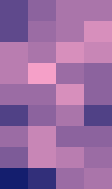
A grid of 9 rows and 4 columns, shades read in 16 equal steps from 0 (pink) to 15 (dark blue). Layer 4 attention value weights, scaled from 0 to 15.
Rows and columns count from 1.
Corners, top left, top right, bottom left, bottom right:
10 5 15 5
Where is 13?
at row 9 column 2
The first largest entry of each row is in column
1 1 2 4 4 1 3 1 1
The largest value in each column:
15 13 7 11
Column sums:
74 50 42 53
